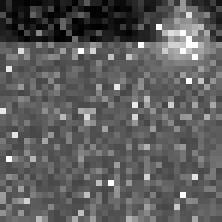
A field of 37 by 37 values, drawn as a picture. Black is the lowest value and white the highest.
A horizontal seam about 20% of the way down splits the table, and the bottom part is higher. The halves do not mirror each other. No regular stripes run through it. A single bump stands in the top right. The ninth with the highest average is the top right.
